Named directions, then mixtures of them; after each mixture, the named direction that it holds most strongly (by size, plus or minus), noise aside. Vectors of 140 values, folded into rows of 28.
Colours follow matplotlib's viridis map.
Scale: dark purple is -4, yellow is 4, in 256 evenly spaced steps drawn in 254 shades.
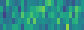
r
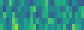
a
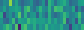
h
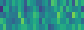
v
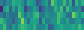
v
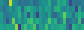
h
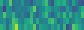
a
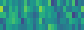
v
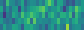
r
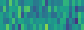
h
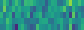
a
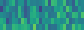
v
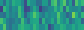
v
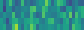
a
